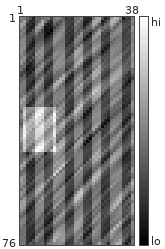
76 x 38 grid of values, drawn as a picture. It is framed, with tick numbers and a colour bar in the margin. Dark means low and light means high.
Ninth with the highest average: middle left. Slope: none. Stripes: upright, repeating 6 times. Odd patch: higher, in the middle left.
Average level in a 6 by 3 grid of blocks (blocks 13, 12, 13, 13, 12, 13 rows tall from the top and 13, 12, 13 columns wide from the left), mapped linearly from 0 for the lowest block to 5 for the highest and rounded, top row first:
001 | 012 | 510 | 411 | 211 | 011
